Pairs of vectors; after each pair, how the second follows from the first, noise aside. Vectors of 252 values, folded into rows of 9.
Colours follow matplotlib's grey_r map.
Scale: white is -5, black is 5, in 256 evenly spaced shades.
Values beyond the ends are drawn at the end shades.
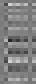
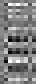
scaled up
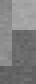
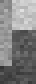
scaled up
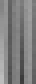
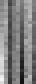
scaled up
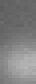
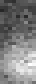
scaled up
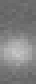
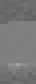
partly zeroed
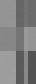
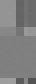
partly zeroed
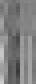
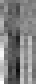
scaled up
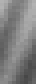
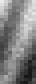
scaled up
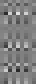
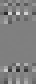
partly zeroed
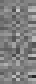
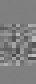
partly zeroed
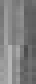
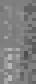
partly zeroed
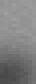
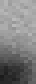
scaled up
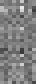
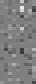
partly zeroed
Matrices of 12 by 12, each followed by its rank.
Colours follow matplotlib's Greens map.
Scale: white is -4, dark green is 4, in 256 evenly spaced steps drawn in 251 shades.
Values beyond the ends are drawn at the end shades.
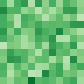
full rank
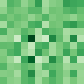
two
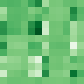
two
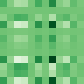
one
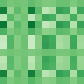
one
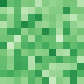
full rank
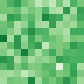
full rank
